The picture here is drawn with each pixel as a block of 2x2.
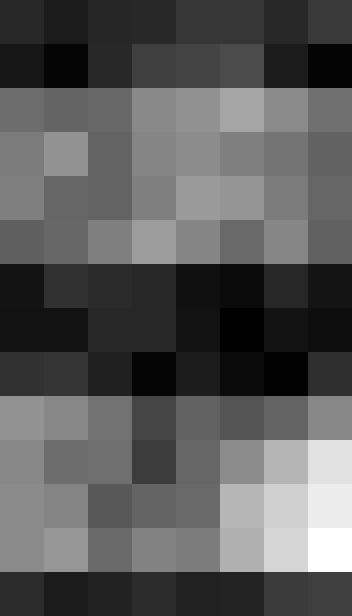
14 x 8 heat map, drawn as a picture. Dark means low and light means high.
Roughest part: bottom right. Odd patch: higher, in the bottom right. Stripes: horizontal, repeating 2 times. Grain: streaks across. Ninth with the highest average: bottom right. Ninth with the lowest average: middle right.
